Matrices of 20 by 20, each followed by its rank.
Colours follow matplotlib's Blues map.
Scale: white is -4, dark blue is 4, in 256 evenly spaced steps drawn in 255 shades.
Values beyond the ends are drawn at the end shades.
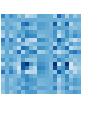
two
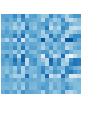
two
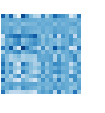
two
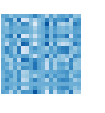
two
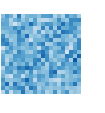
full rank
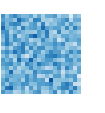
full rank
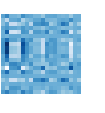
two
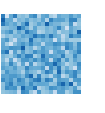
full rank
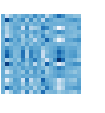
two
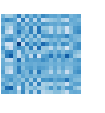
two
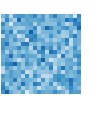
full rank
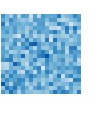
full rank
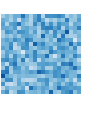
full rank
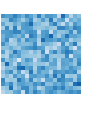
full rank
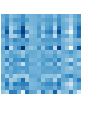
two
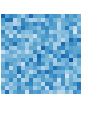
full rank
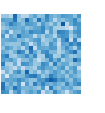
full rank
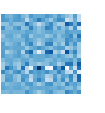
two
